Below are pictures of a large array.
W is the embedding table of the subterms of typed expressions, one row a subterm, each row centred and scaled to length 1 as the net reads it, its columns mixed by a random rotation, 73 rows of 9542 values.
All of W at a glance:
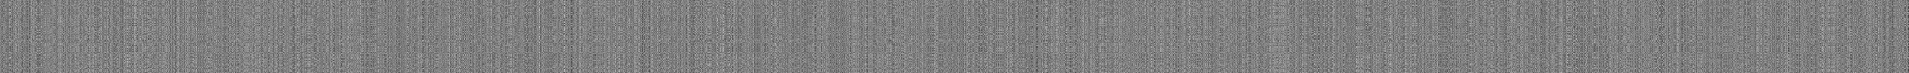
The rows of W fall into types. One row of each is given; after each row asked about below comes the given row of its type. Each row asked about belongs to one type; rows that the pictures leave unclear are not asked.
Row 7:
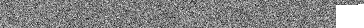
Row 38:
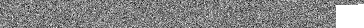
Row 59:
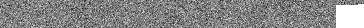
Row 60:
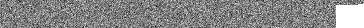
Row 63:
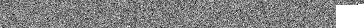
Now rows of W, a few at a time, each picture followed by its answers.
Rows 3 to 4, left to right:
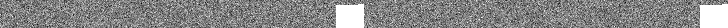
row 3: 60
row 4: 7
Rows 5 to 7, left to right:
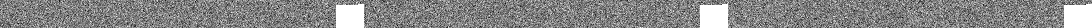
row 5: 63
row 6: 60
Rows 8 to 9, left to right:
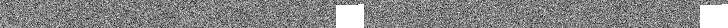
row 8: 7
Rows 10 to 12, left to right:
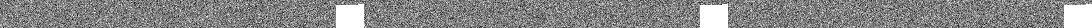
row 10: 38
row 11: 60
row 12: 38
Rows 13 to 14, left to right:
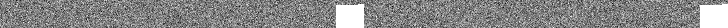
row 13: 60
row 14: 38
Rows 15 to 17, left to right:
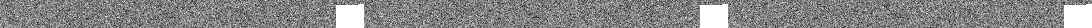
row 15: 7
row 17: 7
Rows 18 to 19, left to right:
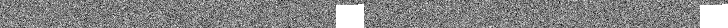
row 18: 59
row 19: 63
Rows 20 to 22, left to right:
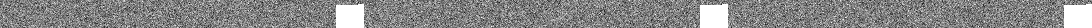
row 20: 63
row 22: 7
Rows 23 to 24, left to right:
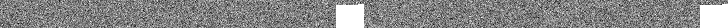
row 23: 63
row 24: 7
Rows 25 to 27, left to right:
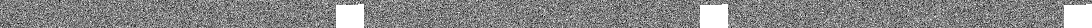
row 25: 63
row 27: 38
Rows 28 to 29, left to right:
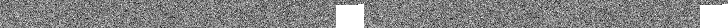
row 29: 7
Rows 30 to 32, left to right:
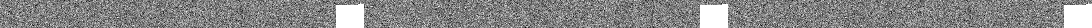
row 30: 7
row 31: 59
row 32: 7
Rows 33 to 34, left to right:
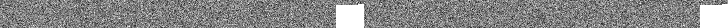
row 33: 63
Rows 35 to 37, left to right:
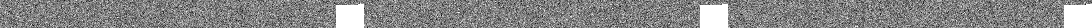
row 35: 7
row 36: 38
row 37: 63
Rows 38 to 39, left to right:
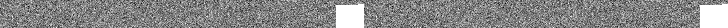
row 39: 38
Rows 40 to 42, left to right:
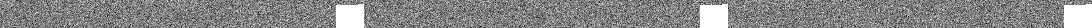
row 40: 60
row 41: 60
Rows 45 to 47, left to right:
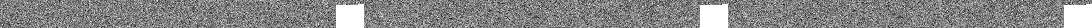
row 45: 63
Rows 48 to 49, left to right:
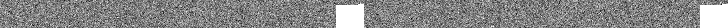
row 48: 7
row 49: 63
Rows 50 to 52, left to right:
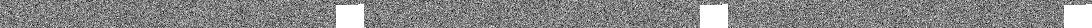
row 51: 63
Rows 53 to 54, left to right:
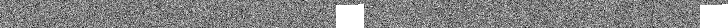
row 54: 59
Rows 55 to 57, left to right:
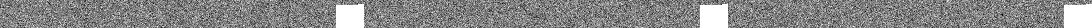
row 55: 59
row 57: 38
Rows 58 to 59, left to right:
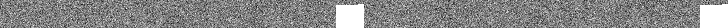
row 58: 59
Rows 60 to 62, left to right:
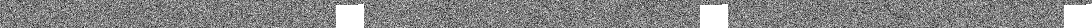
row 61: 59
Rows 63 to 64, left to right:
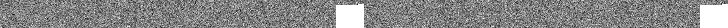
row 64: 63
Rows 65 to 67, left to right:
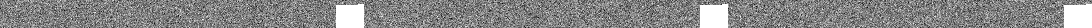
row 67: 38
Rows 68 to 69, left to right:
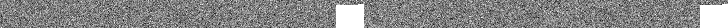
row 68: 60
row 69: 7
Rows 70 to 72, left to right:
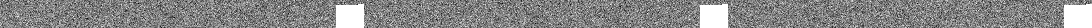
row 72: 63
